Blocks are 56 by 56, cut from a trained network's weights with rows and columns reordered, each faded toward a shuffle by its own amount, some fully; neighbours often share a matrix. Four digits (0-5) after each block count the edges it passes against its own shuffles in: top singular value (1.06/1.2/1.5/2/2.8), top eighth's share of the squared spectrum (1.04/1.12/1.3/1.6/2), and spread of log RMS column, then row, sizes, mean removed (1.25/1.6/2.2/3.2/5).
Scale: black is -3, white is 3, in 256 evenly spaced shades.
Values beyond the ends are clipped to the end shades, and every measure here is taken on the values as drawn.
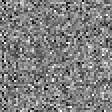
3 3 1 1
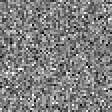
2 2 0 0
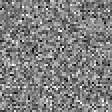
3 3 0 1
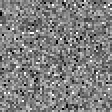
0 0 0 0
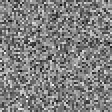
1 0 0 0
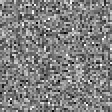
3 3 0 0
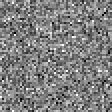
0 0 0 0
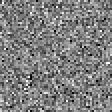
3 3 0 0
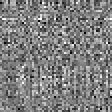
4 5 1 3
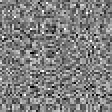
4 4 1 2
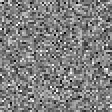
3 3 0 1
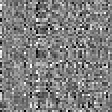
4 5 3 2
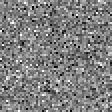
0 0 0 0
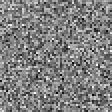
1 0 0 0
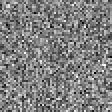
3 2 0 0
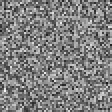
2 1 0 0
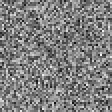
0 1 0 0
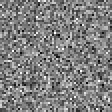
2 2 0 0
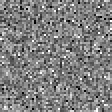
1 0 0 0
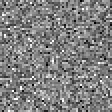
2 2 0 0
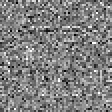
3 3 0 2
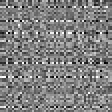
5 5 1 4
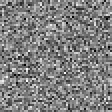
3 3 0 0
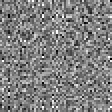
3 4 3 1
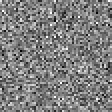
3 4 1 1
